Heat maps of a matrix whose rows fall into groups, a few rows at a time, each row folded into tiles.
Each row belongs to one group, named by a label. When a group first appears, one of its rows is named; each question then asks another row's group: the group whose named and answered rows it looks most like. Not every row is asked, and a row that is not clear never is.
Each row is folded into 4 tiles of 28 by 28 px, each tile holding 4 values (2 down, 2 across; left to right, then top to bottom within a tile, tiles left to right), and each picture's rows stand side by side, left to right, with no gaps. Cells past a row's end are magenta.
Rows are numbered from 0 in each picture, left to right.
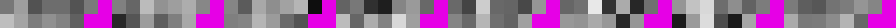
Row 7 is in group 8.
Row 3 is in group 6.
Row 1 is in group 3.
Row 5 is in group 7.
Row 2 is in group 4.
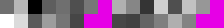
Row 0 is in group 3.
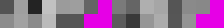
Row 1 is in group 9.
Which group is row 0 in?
3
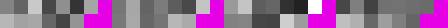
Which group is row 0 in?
7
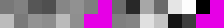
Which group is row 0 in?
6
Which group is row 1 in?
4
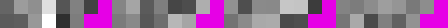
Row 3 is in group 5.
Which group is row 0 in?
9
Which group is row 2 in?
4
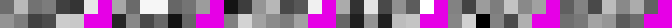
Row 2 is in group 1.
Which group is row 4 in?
5
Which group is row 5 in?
3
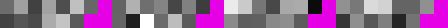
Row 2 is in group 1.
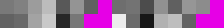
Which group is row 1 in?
8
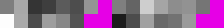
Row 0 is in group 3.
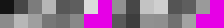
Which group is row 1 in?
9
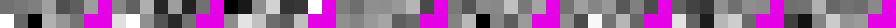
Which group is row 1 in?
7
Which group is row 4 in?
5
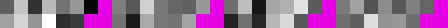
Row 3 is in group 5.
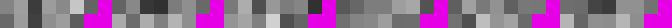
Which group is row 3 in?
4
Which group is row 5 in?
6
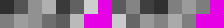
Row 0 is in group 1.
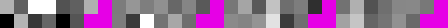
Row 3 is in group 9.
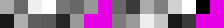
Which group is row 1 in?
4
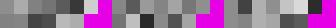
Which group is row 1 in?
5
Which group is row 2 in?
4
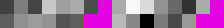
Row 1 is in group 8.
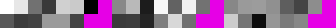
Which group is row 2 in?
8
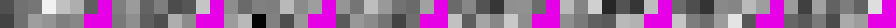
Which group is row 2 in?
5
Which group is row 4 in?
6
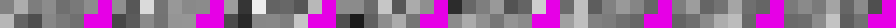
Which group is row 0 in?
8
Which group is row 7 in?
9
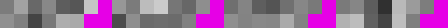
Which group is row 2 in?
6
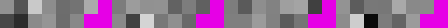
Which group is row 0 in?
9
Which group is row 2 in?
4
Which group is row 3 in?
5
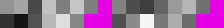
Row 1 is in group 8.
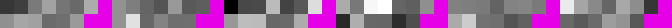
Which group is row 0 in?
1
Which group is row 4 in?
7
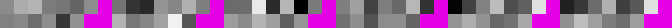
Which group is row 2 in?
7
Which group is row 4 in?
1
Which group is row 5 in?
1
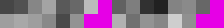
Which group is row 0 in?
1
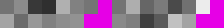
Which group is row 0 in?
6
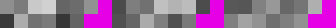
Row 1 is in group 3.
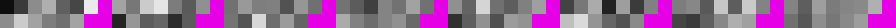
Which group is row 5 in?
7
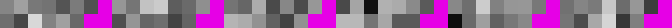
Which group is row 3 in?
3
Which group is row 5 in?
9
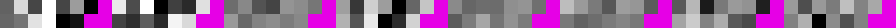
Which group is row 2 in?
6
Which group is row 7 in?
5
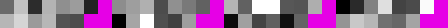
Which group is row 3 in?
1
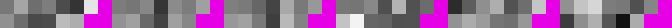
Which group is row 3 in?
7
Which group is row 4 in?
1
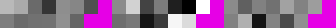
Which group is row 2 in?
5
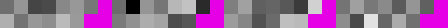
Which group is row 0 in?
6
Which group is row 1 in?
4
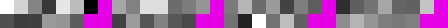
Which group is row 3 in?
1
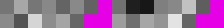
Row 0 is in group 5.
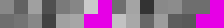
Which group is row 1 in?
3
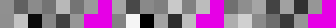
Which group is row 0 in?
5
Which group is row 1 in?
5
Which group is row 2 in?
7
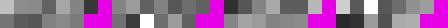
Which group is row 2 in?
1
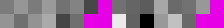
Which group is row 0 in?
9
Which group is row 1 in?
8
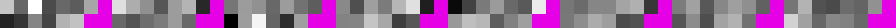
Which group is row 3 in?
4
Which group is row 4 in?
1
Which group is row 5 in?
4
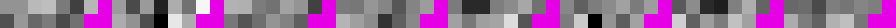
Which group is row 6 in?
6
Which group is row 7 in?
8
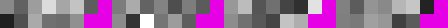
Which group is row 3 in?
4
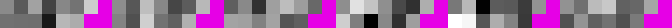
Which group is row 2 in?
3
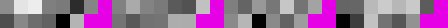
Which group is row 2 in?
5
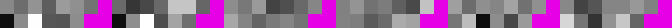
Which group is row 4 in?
5
